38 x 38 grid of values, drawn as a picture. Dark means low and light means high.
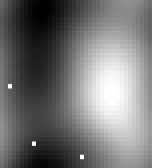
Ninth with the highest average: middle right. Lone odd cells: 3, each higher than its neighbours. Ninth with the lowest average: top left.
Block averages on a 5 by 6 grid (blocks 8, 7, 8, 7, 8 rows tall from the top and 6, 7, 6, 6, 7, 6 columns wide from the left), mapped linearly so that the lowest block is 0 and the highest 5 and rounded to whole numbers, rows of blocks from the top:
101232
101343
212454
212454
211233
